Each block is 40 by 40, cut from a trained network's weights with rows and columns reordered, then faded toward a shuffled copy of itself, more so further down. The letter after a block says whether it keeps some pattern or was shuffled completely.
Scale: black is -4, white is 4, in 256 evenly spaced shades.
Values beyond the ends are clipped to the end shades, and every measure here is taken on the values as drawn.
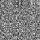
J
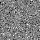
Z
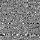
J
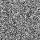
Z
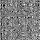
J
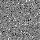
Z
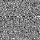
J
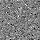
Z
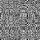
J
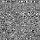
J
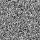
Z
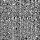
J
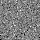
Z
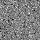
Z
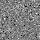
Z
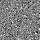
Z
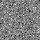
Z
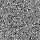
Z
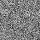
Z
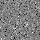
Z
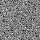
Z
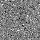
Z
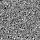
Z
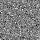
Z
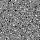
Z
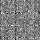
J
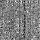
J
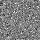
Z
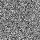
Z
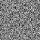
J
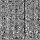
J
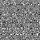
J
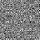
J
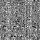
J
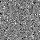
Z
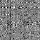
J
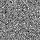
Z
